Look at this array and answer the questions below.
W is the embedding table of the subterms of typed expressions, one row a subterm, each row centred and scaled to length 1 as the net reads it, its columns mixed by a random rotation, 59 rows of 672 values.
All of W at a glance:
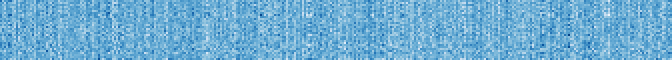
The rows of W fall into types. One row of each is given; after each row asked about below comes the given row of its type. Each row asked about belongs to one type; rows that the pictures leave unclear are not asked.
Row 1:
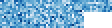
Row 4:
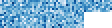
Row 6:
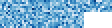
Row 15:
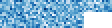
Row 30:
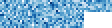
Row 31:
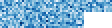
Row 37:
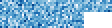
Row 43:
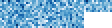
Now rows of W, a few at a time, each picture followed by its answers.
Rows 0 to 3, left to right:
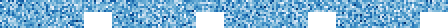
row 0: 37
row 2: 6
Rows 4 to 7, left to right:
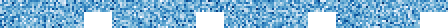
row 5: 1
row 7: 4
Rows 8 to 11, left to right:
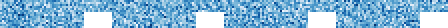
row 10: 30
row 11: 37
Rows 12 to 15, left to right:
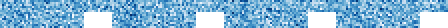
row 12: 6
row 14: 15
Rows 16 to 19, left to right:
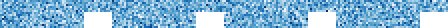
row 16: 4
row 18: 31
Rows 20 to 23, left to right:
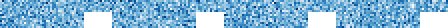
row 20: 4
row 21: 43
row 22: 30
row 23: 37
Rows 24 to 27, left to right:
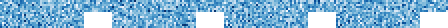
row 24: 37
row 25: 31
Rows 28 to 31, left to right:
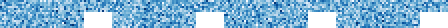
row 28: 31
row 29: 6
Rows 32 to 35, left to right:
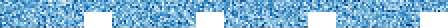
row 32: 4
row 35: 31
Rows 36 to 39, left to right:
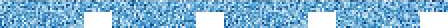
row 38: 4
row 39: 1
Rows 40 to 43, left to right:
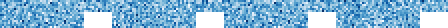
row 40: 30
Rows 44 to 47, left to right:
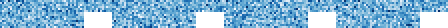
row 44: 43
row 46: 43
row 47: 31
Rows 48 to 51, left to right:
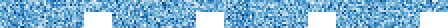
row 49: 30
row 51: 6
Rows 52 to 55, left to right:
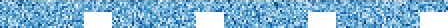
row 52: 37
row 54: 30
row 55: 1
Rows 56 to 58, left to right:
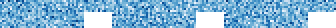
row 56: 43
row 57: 30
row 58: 4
